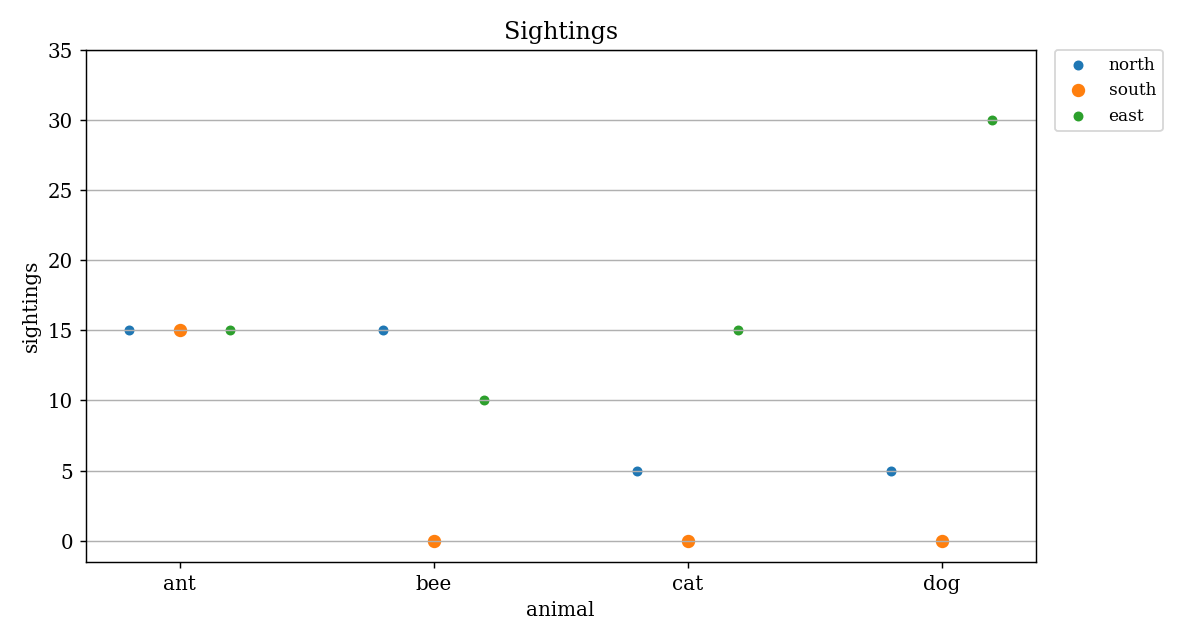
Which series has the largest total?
east
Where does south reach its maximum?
ant
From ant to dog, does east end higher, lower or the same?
higher
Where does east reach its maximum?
dog
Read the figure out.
Title: Sightings
x-axis: animal, ticks ant bee cat dog
y-axis: sightings, ticks 0 5 10 15 20 25 30 35
Legend: north, south, east
Values:
north: 15 15 5 5
south: 15 0 0 0
east: 15 10 15 30
